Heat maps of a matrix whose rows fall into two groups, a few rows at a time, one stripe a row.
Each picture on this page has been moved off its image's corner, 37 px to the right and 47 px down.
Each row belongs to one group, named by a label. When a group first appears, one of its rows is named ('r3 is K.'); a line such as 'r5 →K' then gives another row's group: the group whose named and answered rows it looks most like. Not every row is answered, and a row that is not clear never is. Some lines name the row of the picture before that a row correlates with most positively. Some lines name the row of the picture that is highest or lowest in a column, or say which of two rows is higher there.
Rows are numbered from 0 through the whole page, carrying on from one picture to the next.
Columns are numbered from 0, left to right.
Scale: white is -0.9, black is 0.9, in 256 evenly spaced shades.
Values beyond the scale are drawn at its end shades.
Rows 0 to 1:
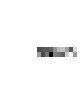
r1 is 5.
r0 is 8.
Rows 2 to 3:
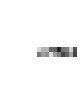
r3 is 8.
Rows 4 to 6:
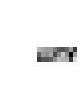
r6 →8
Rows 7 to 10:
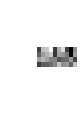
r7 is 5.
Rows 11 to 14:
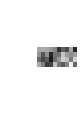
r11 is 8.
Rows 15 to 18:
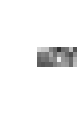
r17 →8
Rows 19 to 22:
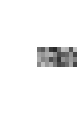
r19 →5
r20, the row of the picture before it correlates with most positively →15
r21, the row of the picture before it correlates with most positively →15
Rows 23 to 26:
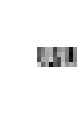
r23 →5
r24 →5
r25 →5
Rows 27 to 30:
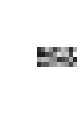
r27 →5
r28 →8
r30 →8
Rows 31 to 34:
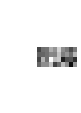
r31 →8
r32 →8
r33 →8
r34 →5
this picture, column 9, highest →33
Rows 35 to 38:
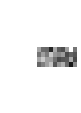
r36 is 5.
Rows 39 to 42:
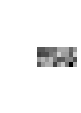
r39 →8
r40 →8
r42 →5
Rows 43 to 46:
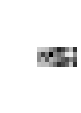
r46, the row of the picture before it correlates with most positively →41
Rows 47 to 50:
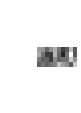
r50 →8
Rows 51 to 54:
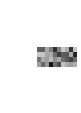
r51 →5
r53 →5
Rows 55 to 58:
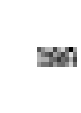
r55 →5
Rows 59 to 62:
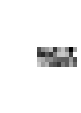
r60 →8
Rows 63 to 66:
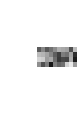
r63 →8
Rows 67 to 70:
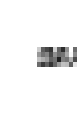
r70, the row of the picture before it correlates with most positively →63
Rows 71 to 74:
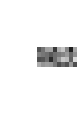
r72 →8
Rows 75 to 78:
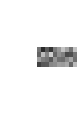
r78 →8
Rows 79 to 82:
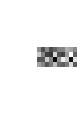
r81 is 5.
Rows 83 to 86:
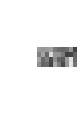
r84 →5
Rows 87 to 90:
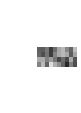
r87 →8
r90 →5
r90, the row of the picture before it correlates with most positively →84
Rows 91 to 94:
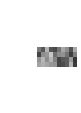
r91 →5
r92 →5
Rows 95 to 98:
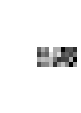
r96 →8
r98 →5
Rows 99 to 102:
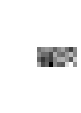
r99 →5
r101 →8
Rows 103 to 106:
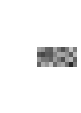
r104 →8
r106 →5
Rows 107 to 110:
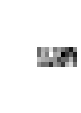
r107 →5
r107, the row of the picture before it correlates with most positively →106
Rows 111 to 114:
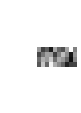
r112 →5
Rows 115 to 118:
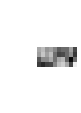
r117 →5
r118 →8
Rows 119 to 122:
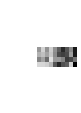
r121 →5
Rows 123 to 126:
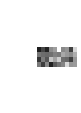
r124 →8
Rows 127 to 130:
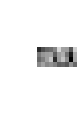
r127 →8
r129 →5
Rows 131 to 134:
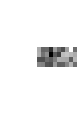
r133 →8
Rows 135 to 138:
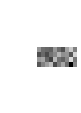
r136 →8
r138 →5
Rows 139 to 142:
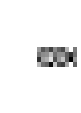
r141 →5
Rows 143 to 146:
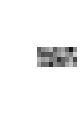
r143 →5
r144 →8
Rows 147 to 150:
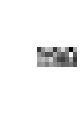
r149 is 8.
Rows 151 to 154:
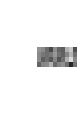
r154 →5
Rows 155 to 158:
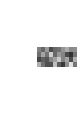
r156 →5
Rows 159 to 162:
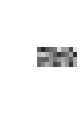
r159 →8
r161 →8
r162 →5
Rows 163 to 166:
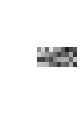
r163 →5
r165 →8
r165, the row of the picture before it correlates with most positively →159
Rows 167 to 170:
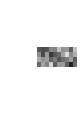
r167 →8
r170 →5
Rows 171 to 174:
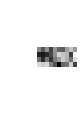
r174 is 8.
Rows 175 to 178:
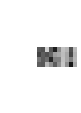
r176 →8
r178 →5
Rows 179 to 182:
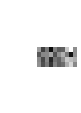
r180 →5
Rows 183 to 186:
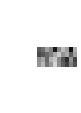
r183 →5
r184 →8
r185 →5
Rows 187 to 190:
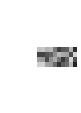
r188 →8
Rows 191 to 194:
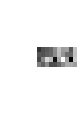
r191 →8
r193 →5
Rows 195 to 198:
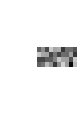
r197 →8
